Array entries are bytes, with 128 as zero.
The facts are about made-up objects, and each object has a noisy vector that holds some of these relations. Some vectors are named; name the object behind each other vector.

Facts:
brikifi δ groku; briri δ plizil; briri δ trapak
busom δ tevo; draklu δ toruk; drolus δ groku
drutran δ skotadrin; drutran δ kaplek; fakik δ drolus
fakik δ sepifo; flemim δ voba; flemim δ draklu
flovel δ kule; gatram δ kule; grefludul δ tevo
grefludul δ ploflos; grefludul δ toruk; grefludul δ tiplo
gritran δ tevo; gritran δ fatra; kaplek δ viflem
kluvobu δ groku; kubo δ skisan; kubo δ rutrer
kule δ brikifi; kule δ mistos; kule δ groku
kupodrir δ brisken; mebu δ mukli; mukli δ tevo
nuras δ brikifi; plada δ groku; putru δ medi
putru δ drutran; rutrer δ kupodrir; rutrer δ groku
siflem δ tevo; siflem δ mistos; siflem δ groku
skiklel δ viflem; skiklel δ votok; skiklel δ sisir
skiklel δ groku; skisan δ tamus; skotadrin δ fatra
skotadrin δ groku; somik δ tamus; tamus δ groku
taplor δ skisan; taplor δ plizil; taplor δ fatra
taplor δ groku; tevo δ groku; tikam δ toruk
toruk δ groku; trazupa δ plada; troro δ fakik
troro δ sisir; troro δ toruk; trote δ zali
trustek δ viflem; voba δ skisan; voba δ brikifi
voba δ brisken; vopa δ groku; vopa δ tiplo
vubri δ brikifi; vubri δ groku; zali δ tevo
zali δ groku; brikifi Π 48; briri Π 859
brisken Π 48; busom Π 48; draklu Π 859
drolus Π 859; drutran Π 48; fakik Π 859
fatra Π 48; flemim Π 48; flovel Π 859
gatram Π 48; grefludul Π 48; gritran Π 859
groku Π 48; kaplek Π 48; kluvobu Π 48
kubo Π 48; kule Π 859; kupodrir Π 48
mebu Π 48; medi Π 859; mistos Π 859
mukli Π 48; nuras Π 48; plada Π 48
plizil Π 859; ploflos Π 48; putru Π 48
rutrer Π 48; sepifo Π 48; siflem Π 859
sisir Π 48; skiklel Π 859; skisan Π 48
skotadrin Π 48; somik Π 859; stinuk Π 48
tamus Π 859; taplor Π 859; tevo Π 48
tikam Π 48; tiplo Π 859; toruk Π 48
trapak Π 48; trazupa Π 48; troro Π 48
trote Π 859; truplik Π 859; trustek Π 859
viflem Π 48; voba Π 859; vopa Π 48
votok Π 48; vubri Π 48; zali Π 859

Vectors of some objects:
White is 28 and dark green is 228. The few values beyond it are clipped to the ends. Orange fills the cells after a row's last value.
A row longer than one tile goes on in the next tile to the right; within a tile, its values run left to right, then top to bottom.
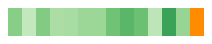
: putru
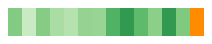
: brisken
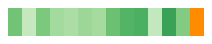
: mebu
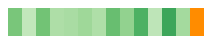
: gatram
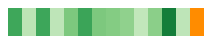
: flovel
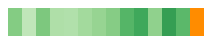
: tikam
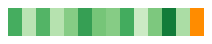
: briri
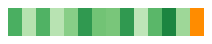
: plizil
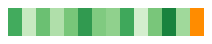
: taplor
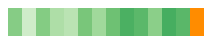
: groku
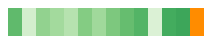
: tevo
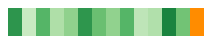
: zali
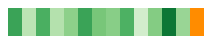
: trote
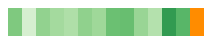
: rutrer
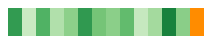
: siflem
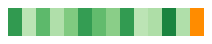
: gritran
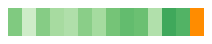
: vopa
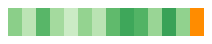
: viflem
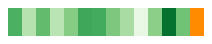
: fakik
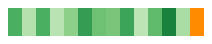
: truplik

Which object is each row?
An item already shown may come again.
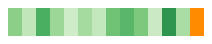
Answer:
kaplek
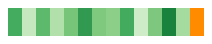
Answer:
taplor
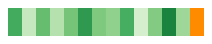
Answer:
taplor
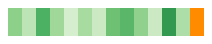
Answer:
kaplek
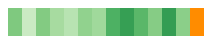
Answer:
brisken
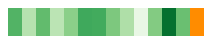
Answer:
fakik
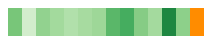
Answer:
kupodrir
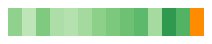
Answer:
troro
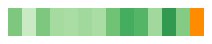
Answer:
flemim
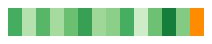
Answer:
somik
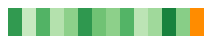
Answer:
siflem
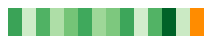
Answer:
voba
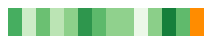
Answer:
drolus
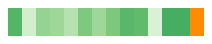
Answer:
tevo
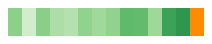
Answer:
toruk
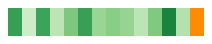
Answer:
kule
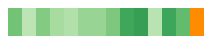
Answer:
grefludul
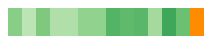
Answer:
sepifo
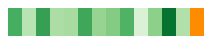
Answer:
trustek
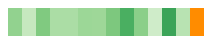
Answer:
drutran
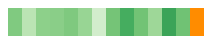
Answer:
skisan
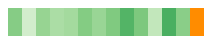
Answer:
skotadrin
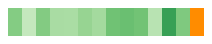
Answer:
trazupa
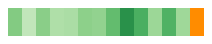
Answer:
fatra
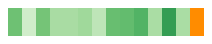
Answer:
nuras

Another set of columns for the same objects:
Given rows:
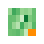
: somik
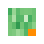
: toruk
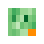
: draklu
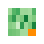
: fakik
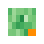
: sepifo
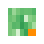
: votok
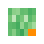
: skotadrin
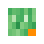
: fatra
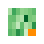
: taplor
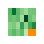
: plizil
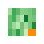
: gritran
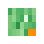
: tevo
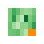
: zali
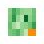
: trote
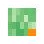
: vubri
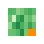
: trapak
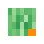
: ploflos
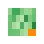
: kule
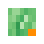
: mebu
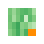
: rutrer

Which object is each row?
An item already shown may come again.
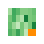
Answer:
gritran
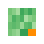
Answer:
drutran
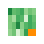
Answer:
groku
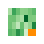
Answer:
taplor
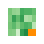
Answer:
kaplek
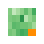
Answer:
troro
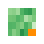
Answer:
putru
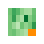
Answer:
drolus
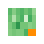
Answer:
skisan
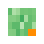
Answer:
tikam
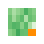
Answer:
flemim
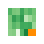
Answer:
viflem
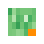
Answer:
toruk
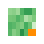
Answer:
putru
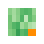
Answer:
kubo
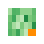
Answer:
siflem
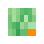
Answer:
kubo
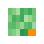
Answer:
drutran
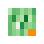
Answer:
skiklel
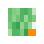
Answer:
kupodrir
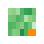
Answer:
putru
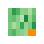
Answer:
tamus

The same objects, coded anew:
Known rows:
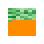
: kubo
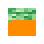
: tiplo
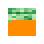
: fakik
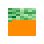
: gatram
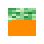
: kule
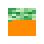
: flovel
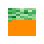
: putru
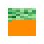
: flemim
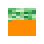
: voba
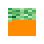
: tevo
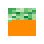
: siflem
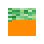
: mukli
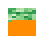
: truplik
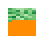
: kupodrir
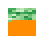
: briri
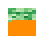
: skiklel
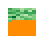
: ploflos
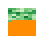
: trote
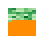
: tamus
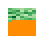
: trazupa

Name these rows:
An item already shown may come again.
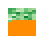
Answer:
siflem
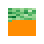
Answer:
tikam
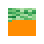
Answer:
kubo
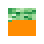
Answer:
gritran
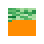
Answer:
skisan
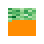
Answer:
tevo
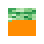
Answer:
taplor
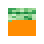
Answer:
fakik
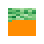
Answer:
brisken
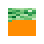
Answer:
kaplek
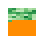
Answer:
somik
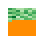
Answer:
rutrer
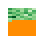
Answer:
toruk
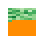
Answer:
mebu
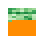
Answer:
fakik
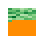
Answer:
fatra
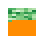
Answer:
draklu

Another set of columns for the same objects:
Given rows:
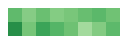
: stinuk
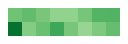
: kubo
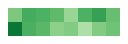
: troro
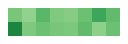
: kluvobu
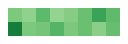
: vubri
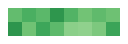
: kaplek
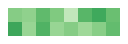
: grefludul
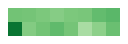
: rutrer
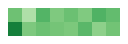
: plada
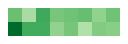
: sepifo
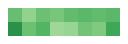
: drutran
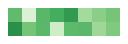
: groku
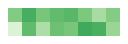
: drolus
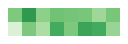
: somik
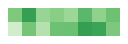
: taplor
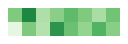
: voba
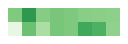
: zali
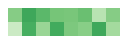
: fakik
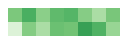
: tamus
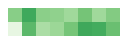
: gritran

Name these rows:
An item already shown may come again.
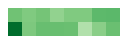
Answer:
rutrer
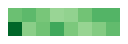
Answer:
kubo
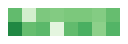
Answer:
fatra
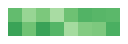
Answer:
putru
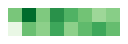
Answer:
trustek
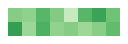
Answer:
grefludul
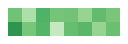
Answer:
tevo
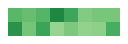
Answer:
viflem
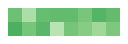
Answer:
toruk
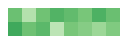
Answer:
toruk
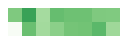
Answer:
draklu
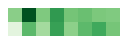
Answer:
skiklel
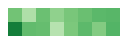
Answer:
skotadrin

